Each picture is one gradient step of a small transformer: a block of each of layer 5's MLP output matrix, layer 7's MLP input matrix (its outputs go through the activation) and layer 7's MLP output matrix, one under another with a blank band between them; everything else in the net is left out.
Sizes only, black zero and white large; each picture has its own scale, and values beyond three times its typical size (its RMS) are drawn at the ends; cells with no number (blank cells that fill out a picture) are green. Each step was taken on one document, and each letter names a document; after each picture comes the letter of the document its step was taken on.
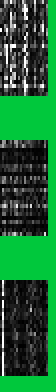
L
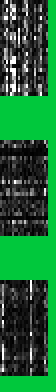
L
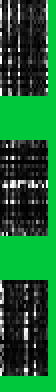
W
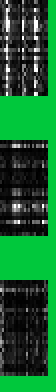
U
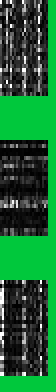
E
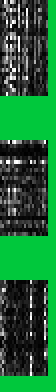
L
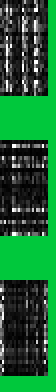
U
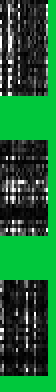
W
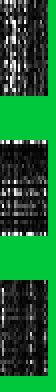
L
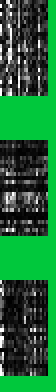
E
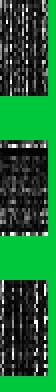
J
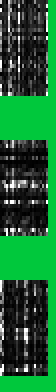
W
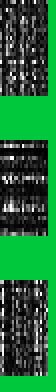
J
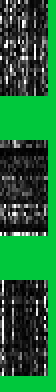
J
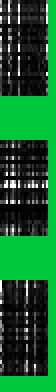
W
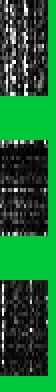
L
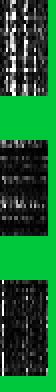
L
